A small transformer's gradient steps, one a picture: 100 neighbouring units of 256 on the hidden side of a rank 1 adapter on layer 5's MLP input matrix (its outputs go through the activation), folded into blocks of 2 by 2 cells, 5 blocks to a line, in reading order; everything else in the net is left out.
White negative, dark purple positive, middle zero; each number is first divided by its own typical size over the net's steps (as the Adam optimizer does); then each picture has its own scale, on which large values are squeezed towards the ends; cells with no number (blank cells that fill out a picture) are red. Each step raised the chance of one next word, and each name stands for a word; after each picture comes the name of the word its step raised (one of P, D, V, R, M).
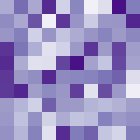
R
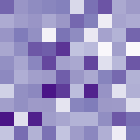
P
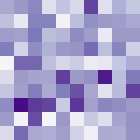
R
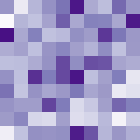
R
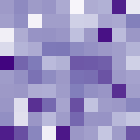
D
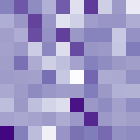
D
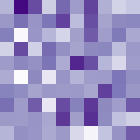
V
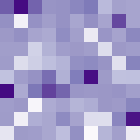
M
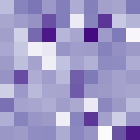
P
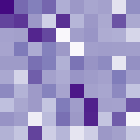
V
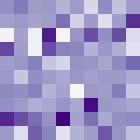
V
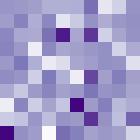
D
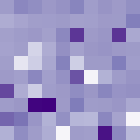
M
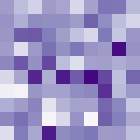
R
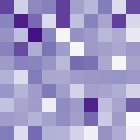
V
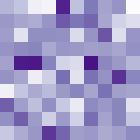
M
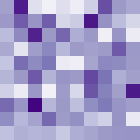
R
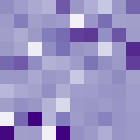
D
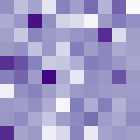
D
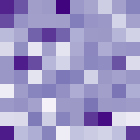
M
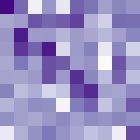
P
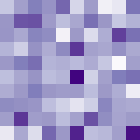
D
